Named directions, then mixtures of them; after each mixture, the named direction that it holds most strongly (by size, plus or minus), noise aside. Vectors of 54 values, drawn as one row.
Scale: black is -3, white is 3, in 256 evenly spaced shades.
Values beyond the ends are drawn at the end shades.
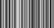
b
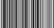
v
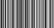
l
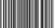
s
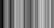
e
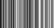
s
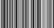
v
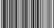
v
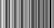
b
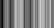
e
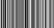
l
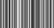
b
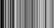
e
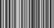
b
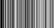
l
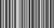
b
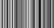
s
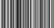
b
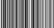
v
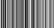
l
